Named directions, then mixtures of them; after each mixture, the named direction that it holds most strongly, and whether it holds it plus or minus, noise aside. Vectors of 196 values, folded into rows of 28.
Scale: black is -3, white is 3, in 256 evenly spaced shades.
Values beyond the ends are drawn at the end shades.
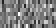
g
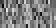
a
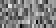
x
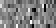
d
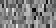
a, plus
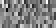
x, minus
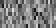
a, plus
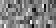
d, plus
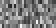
x, minus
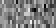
d, plus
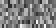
x, minus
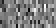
d, minus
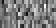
g, plus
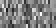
a, minus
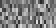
x, minus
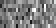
d, minus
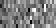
d, minus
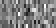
g, plus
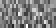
a, minus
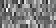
a, plus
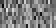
a, plus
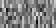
a, minus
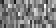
x, plus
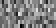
x, plus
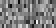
x, minus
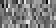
a, plus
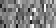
d, minus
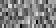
x, plus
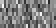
a, minus
